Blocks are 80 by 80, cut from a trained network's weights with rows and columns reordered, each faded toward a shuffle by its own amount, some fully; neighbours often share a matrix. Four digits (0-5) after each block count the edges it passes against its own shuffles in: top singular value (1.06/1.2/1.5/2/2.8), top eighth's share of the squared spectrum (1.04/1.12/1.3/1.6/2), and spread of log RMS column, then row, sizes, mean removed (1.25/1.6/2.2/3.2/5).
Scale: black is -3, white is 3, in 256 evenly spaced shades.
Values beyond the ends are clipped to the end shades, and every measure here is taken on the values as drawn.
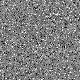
0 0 0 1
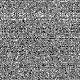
4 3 1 2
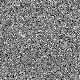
1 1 0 0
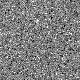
0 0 0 0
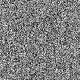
3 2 0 0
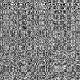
4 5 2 2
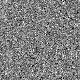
0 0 0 0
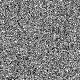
1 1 0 0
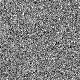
1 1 0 0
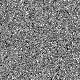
0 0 0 0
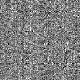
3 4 1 2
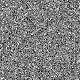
2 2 0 1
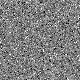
0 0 0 0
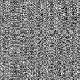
4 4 1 2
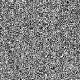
3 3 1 1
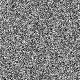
1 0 0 0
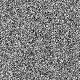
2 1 0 0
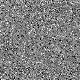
3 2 0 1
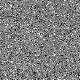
1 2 1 1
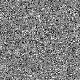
2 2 0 1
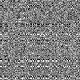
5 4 1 3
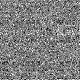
3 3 0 2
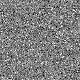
2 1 0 0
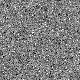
2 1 0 0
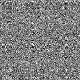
4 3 1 2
